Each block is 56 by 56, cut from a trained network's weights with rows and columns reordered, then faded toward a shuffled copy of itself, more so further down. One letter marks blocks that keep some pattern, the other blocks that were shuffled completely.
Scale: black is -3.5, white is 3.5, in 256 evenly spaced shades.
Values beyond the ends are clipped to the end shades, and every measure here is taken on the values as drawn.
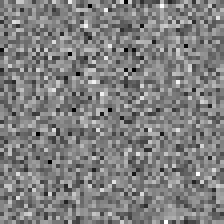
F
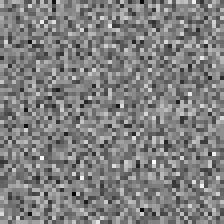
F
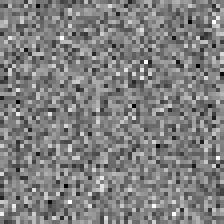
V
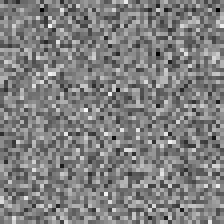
F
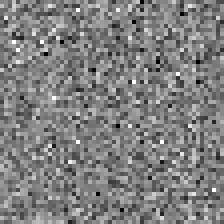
F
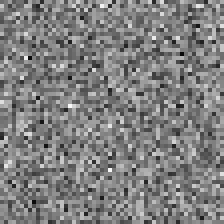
V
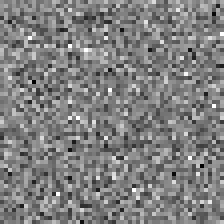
F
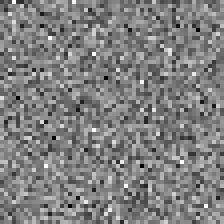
V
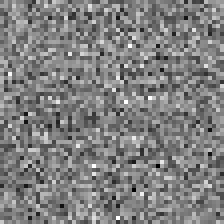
F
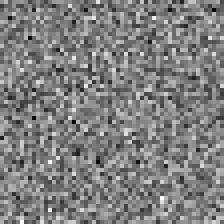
V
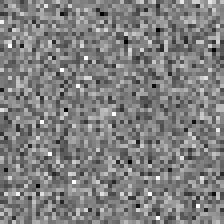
F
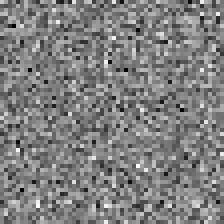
F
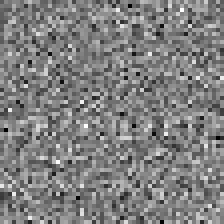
F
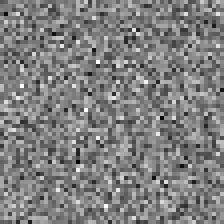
V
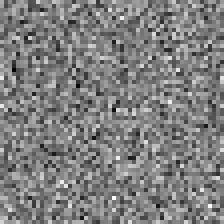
V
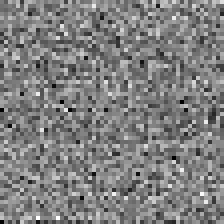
F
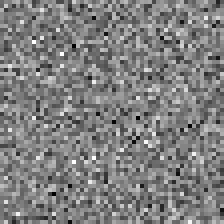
V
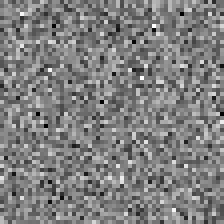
V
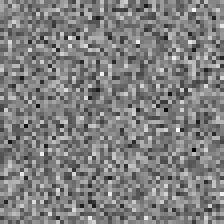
F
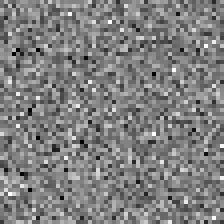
V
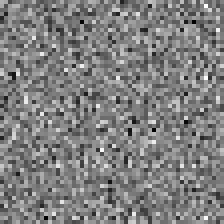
F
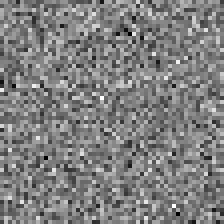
F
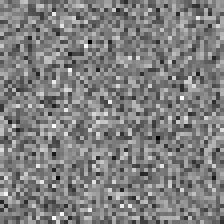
V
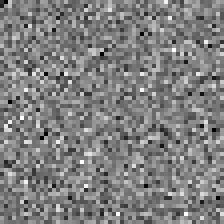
F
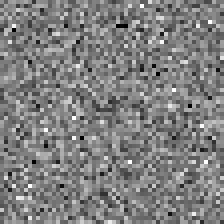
V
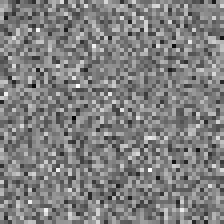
V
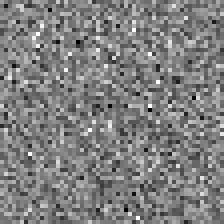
F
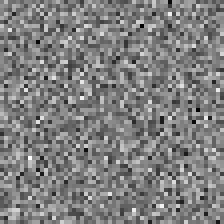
F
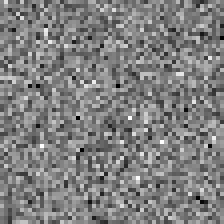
V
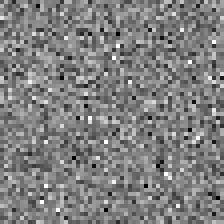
F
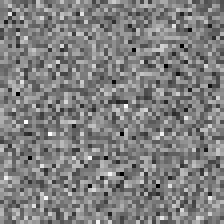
F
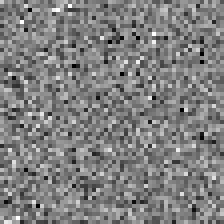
V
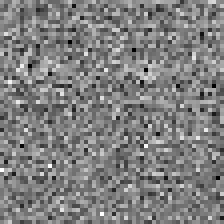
F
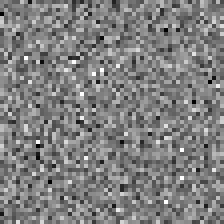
V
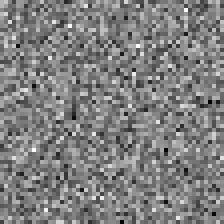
V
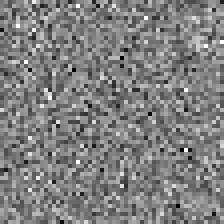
V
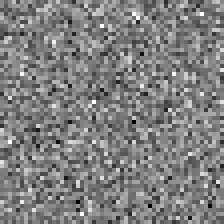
V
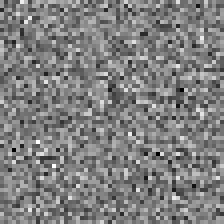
F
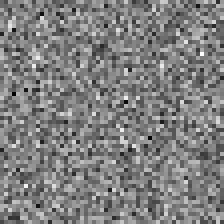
V
